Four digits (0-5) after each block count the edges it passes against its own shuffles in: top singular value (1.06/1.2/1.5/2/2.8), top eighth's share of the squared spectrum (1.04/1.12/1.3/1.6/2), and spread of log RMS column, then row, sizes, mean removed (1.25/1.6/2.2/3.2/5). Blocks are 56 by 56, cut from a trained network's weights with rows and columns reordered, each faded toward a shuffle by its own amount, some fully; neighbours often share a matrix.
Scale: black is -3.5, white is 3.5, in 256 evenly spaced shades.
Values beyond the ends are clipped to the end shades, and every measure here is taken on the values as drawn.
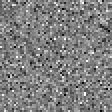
0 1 0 0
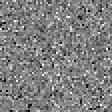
0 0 0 0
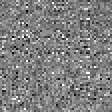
3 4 2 2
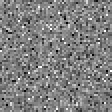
0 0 0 0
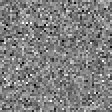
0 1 0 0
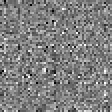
3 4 2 2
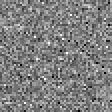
0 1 0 0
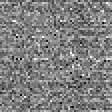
3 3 1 1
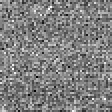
2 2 0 0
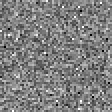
0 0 0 0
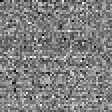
3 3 1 1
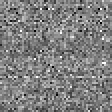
3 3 1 2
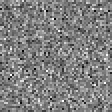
1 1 0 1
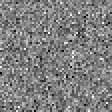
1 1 0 0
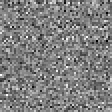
3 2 0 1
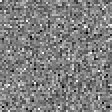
2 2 0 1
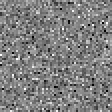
0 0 0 0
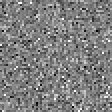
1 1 0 0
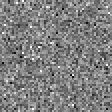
0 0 0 0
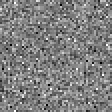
1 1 0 0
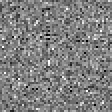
2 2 1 1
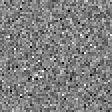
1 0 0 0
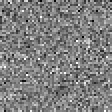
2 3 0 1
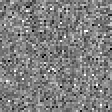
1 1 0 0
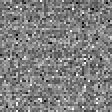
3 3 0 1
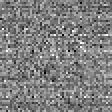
3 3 1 2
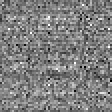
3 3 1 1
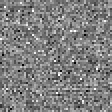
2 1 0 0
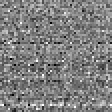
3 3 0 2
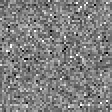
0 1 0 0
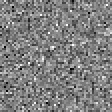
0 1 0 0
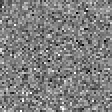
2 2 0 1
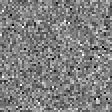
1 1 0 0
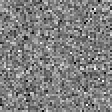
2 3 1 1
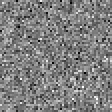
1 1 0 0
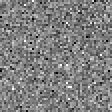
0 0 0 0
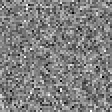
1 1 0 0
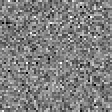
3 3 1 2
